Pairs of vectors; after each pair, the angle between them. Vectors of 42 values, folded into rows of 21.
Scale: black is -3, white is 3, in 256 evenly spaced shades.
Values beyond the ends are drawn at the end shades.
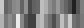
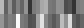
nearly parallel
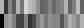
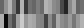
partly opposed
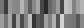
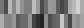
partly aligned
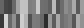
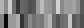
partly opposed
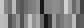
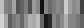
nearly parallel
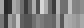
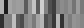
partly aligned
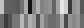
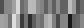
partly opposed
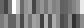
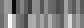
partly opposed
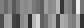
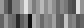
partly aligned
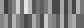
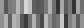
nearly parallel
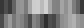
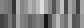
partly aligned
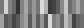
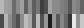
partly opposed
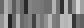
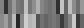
partly opposed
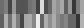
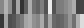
orthogonal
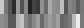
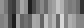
partly aligned
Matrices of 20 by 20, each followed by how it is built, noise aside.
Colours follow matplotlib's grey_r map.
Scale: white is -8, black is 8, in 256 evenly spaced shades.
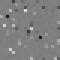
sparse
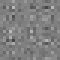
low rank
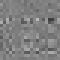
low rank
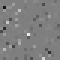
sparse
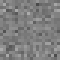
low rank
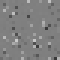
sparse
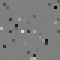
sparse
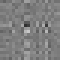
low rank
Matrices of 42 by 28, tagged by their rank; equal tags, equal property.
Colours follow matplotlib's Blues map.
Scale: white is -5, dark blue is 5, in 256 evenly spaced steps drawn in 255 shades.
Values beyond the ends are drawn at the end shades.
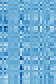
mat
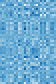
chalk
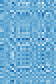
chalk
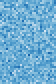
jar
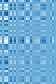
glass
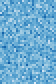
jar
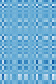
glass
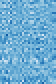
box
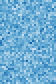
jar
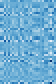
chalk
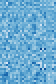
box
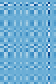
glass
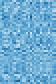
box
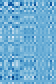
mat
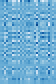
mat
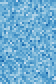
jar
